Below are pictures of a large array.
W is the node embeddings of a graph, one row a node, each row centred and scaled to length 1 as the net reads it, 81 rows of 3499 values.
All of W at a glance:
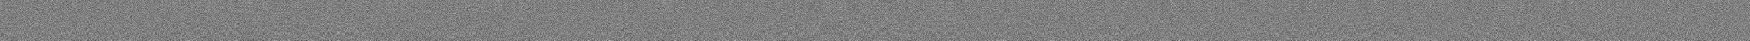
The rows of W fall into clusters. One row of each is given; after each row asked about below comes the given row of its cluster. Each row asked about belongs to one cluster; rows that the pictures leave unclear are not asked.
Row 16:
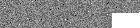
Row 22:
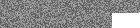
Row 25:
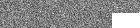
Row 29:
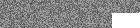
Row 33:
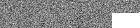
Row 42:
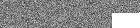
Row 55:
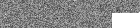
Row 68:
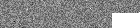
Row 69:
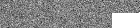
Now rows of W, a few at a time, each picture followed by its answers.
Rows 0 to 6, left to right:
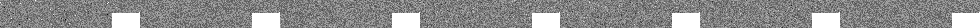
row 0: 16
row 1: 22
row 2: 69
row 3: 33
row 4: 22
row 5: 25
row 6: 25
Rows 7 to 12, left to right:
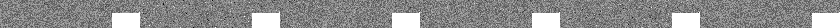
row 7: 55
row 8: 16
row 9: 33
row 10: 29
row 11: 25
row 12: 22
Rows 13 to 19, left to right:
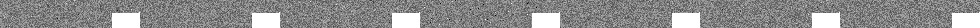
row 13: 55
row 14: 33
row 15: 33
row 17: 55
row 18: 25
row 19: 25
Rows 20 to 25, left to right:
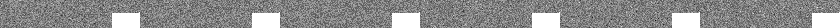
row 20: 68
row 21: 22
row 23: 33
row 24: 68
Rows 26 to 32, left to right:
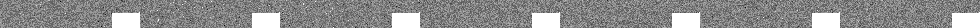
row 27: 69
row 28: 16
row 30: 42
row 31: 55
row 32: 68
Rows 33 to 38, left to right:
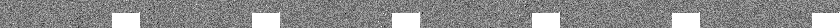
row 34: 33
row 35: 55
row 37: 22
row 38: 25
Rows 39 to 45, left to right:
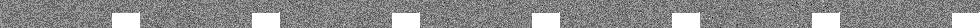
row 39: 55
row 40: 69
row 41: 33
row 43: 29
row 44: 69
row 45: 68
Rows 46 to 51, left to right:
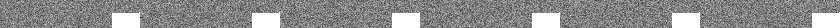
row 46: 33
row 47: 55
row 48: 55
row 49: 16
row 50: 68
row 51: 42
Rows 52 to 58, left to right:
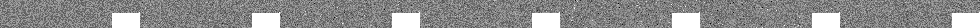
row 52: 68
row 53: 42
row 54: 16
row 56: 69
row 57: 69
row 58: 16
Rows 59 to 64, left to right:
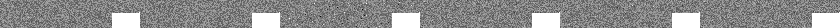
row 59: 25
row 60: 33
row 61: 16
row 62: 42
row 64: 42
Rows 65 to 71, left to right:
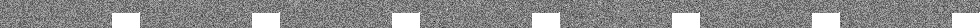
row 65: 68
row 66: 68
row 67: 68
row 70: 22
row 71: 29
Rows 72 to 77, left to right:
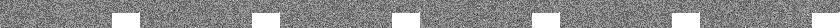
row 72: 69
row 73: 29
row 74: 55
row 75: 55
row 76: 16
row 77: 29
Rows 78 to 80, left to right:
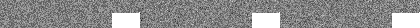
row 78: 29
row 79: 33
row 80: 42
